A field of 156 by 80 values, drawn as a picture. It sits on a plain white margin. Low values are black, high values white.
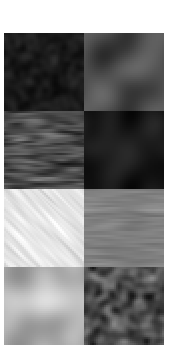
The table splits into 4 rows of 2 panels. Panel 1,1: very low, blotchy, faint in contrast. Panel 1,2: low, smooth. Panel 2,1: low, streaked across. Panel 2,2: very low, smooth, faint in contrast. Panel 3,1: very high, slanting down to the right, faint in contrast. Panel 3,2: middling, streaked across, faint in contrast. Panel 4,1: high, smooth. Panel 4,2: low, blotchy.
